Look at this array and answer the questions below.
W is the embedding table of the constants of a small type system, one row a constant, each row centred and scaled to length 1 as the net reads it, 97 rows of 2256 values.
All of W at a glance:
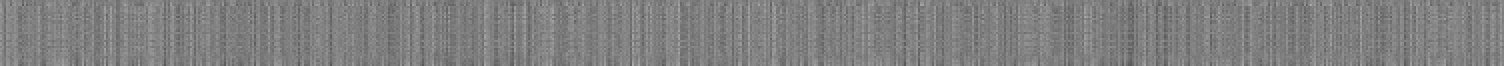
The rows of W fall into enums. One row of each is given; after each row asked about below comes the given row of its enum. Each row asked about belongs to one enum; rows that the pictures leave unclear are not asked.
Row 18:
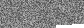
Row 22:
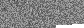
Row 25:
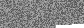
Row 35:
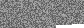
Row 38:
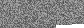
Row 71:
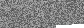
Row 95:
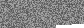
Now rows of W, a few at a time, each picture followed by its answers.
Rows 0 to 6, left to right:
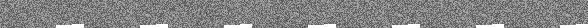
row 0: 95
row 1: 35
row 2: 22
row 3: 38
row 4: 35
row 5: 35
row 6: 35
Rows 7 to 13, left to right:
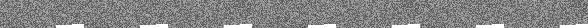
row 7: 35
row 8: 35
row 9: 25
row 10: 38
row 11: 25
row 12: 95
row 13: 25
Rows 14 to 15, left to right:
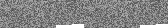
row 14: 71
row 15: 71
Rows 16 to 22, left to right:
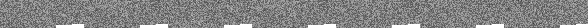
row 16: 35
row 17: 71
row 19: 71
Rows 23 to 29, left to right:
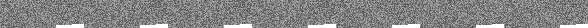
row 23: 95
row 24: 25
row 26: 25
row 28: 38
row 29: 95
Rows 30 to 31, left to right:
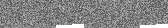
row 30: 18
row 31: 25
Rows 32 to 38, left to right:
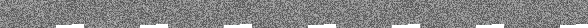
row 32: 71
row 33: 18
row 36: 25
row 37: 95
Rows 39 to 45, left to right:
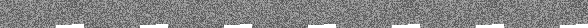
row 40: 35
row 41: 38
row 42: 38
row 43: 25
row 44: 25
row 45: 25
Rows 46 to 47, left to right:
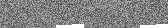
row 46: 95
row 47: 71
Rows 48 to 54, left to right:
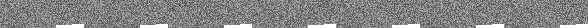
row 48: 95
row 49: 38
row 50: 22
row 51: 25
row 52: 95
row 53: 35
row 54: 95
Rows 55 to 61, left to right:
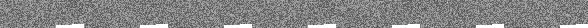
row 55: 25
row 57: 35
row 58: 25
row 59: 71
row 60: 22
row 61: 35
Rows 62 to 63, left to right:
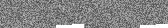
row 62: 18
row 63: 95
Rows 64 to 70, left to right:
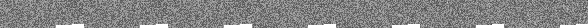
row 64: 25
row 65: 25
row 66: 25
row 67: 95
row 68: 35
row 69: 22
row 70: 18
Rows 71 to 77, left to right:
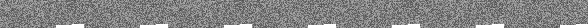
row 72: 95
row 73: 71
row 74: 95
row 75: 25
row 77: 38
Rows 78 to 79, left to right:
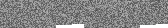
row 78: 35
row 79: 71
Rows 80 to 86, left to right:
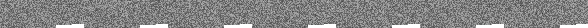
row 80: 95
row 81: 71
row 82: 35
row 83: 38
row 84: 35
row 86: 22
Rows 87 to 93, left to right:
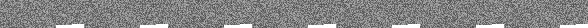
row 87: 35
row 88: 95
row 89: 38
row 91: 95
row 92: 38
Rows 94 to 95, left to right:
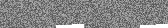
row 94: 35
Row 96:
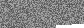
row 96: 95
